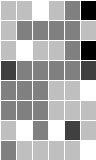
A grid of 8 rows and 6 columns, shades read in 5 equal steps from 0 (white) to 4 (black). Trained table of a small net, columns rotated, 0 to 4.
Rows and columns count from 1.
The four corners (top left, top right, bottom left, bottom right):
1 4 2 0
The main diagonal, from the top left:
1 2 1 2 1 1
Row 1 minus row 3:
0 1 -1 0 0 0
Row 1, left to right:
1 1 0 1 2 4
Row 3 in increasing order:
0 1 1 1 2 4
